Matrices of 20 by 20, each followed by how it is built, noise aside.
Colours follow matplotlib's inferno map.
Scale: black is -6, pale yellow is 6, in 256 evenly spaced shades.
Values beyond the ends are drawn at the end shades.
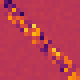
banded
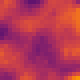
smooth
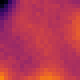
smooth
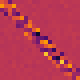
banded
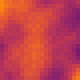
smooth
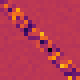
banded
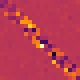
banded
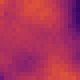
smooth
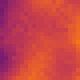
smooth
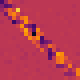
banded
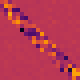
banded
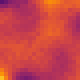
smooth
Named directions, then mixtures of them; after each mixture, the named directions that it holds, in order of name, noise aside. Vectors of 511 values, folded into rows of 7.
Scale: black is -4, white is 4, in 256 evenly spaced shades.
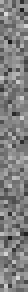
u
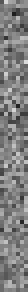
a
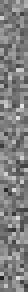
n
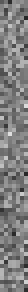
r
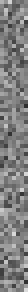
r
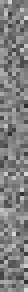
r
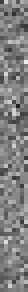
a, u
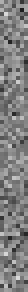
u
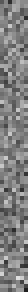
n, r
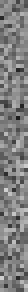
n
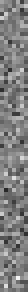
n, u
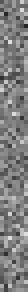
u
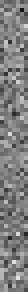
r, u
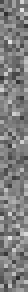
u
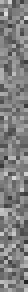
r, u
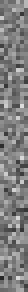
n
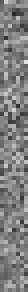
a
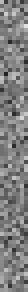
a, u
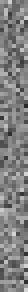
r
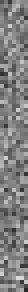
n, r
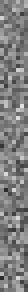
n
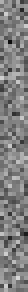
u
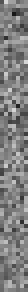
a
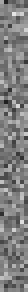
a, n
